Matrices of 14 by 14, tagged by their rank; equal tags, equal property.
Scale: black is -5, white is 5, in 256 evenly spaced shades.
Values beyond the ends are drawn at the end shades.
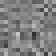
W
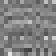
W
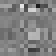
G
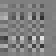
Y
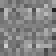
W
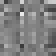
G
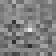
W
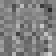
W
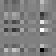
Y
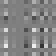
Y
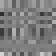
G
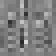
G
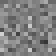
W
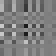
Y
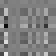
Y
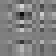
Y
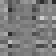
G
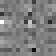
W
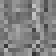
W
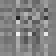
G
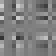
Y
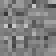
W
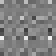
G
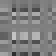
Y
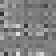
W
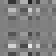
Y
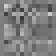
G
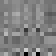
G
